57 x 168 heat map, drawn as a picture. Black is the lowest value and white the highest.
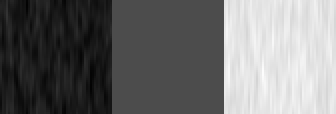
The table splits into one row of 3 panels. Panel 1,1: very low, streaked downward, faint in contrast. Panel 1,2: low, flat. Panel 1,3: very high, streaked downward, faint in contrast.
